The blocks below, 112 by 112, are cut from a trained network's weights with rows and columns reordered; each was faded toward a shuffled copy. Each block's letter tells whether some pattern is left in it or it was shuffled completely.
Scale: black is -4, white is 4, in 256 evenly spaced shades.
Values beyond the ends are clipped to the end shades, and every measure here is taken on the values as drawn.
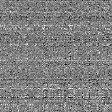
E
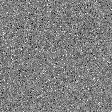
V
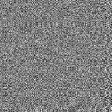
E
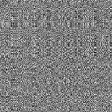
E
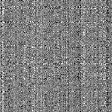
E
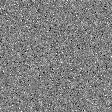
V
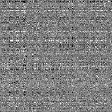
E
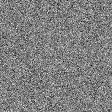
V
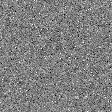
V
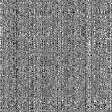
E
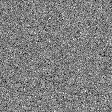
V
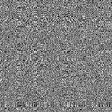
E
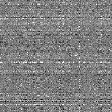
E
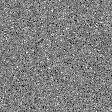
V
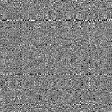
E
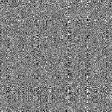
E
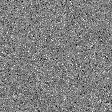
V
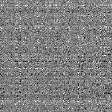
E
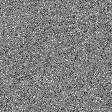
V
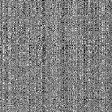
E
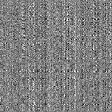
E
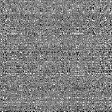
E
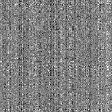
E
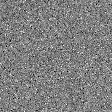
V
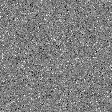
V
